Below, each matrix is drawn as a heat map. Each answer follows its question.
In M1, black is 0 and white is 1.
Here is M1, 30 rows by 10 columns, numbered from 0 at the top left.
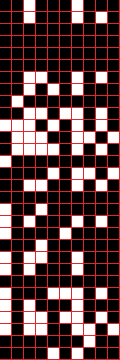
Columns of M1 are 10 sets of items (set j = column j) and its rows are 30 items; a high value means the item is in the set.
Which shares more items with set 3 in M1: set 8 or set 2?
set 2
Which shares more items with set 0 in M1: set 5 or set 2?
set 2
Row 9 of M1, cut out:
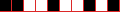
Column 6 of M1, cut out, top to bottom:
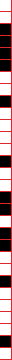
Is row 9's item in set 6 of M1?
yes
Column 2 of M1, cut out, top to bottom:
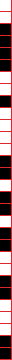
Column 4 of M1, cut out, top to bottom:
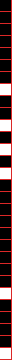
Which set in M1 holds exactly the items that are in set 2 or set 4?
6
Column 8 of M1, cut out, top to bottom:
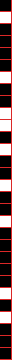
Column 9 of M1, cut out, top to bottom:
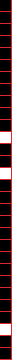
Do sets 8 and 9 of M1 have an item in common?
no
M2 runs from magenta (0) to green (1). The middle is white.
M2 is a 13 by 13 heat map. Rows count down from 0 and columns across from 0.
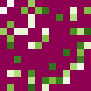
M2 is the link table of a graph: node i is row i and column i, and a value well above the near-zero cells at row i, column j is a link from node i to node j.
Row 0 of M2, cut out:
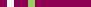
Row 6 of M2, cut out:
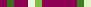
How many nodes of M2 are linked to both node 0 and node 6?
2
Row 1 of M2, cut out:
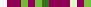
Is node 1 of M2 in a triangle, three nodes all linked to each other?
yes
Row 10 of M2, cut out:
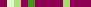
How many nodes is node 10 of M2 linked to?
4
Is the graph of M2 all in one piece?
yes
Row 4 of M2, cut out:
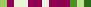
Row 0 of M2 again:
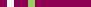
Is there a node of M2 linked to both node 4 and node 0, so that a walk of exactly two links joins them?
no
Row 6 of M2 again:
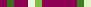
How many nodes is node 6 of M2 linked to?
5
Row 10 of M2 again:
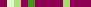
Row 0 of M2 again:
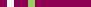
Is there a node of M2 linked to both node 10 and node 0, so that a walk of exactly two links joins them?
yes
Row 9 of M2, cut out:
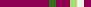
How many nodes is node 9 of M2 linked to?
3
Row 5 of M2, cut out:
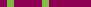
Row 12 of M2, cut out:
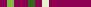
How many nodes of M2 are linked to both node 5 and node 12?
2
